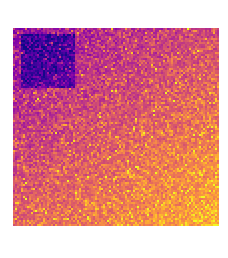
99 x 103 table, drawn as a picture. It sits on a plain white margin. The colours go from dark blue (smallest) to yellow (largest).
Odd patch: lower, in the top left. Stripes: none. Slope: up to the bottom right. Ninth with the highest average: bottom right. Ninth with the lowest average: top left.
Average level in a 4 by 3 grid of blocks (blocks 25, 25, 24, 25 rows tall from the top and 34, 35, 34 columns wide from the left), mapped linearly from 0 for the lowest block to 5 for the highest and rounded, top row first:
0 2 3 / 2 3 4 / 3 4 4 / 4 4 5
